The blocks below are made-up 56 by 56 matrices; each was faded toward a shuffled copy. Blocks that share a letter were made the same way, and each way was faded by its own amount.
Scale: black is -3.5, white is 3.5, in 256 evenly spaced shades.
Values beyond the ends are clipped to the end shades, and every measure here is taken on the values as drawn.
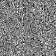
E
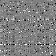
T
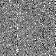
E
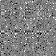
T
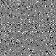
T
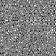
T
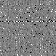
T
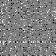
T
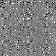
T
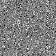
E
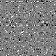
T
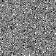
E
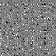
T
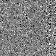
E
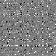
T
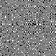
T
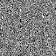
E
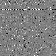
T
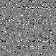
T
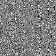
E
